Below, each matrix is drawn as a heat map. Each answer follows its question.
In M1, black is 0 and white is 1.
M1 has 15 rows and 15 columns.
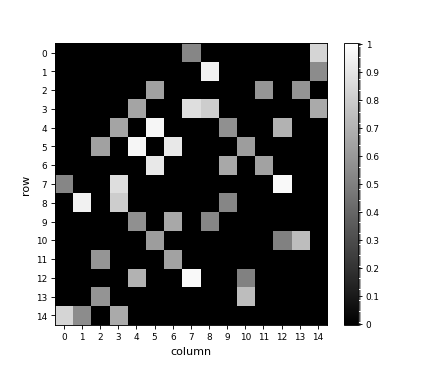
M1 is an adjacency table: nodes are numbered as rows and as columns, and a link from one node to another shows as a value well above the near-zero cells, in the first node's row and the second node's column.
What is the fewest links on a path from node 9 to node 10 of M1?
3
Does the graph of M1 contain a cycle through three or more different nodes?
yes
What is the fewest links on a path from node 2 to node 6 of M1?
2
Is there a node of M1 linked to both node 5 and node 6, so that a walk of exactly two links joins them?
no
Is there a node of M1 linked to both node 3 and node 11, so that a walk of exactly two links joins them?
no
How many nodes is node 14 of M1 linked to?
3
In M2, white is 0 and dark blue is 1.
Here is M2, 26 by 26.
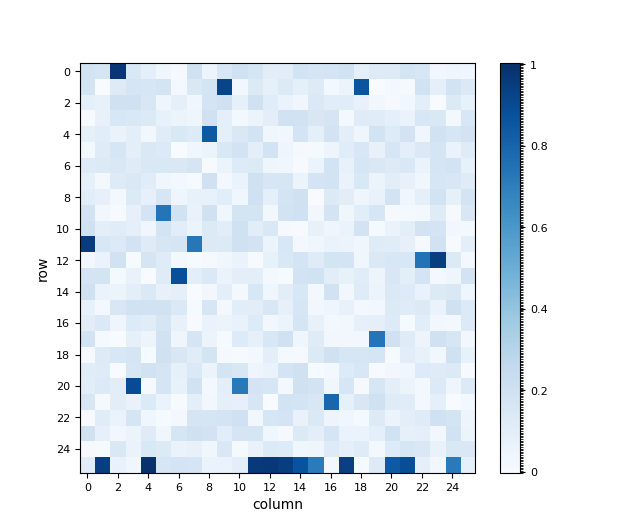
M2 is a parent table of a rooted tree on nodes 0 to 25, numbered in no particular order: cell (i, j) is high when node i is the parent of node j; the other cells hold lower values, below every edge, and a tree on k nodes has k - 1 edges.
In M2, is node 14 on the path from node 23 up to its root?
no
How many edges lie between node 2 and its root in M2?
3
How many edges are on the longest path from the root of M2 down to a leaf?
3
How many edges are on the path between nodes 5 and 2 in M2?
6
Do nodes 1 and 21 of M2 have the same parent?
yes
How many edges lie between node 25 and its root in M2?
0
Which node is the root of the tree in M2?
25
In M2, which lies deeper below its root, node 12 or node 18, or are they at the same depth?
node 18
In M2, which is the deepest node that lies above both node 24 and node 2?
25
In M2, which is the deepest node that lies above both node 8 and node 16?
25
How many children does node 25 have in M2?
11
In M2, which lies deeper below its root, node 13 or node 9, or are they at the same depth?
node 9
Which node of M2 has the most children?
25
